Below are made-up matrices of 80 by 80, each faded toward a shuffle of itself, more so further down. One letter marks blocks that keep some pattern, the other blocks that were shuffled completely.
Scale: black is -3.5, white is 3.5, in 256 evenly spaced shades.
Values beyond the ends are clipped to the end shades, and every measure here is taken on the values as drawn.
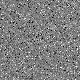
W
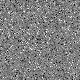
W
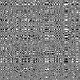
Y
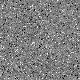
W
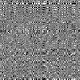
Y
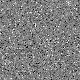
W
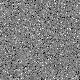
W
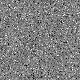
W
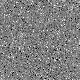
W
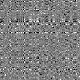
Y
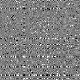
Y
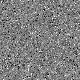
W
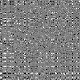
Y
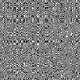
Y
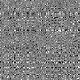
Y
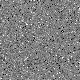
W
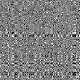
Y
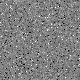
W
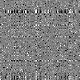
Y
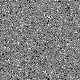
W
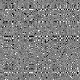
Y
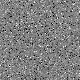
W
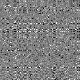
Y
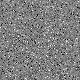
W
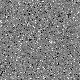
W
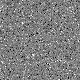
W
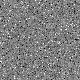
W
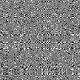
Y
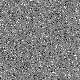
W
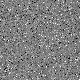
W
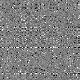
Y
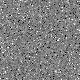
W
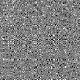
Y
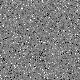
W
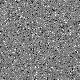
W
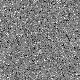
W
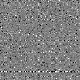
Y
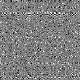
Y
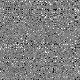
Y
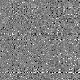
Y
